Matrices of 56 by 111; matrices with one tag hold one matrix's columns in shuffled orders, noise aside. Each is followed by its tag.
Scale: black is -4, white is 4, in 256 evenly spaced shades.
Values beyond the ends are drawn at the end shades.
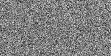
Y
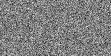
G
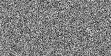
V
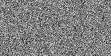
G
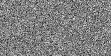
G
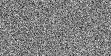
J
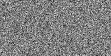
G
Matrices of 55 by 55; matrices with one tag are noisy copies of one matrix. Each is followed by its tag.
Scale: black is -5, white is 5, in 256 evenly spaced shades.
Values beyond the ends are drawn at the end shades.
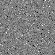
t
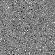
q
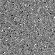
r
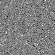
t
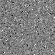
r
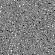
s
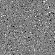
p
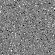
s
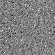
r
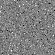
s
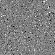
p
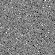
t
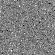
s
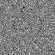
q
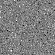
s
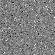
r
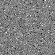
t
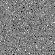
q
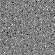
r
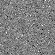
t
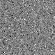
r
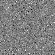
q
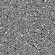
t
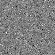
t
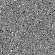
s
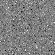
q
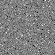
t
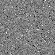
t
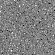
s
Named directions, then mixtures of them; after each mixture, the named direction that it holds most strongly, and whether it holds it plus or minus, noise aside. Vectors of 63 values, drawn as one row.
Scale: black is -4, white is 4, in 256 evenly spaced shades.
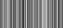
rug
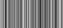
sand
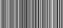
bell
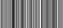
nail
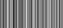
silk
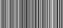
bell, plus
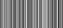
rug, plus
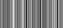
nail, minus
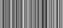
rug, minus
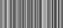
rug, plus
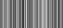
rug, plus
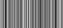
sand, plus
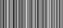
silk, plus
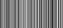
bell, minus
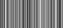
sand, minus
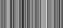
rug, plus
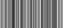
nail, plus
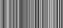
bell, plus
